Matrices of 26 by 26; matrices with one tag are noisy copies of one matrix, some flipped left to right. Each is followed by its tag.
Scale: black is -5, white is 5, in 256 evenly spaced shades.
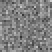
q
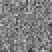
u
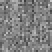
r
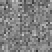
r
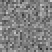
q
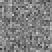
q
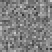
q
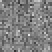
r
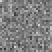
q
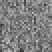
u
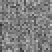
u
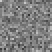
q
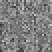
u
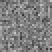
q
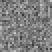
q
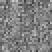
r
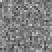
q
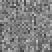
u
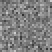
q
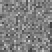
u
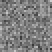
q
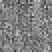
r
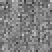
r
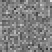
q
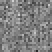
r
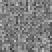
u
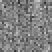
r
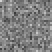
q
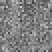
r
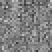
r
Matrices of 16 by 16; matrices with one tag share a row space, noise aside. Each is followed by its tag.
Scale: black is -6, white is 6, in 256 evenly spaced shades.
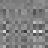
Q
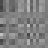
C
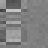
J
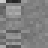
J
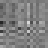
C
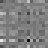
C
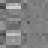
J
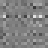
Q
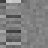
J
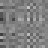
C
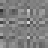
C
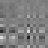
C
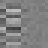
J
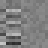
J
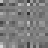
C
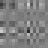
C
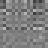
Q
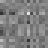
C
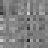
C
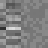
J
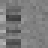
J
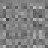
Q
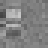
J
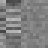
J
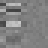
J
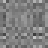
Q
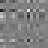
C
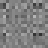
Q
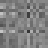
C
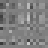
C
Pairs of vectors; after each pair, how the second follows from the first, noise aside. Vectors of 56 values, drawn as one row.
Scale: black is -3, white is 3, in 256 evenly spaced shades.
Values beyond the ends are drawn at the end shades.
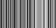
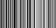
copied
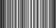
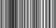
wrapped around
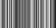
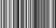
wrapped around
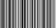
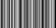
wrapped around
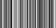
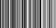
wrapped around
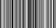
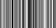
copied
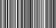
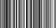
wrapped around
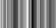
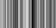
copied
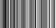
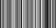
wrapped around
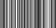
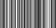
copied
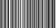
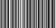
copied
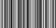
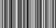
copied
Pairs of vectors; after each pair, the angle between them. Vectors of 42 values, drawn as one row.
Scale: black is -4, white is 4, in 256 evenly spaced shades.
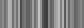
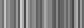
partly opposed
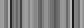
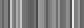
nearly opposite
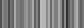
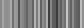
partly opposed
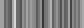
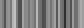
partly aligned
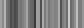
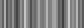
partly aligned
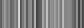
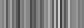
orthogonal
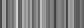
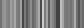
orthogonal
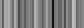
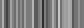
partly opposed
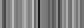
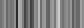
partly opposed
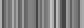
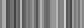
orthogonal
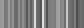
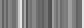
orthogonal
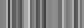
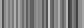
orthogonal
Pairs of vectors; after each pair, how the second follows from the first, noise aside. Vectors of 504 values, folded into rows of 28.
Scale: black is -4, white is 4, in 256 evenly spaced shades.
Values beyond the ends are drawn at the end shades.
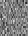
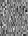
wrapped around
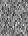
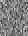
wrapped around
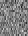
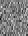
wrapped around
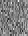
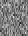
wrapped around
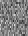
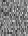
reversed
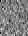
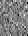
reversed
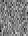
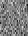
reversed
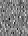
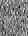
wrapped around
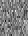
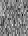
reversed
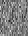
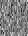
wrapped around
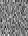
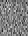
wrapped around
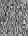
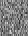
wrapped around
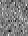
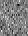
reversed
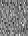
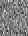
reversed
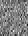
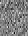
wrapped around
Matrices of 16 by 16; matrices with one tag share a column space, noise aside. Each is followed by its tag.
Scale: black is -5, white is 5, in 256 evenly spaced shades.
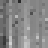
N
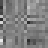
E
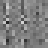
E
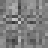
E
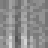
N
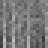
N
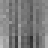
N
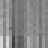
N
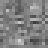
E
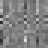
E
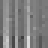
N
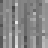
N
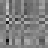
E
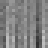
N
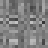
E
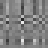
E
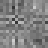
E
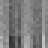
N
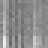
N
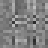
E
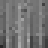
N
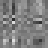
E
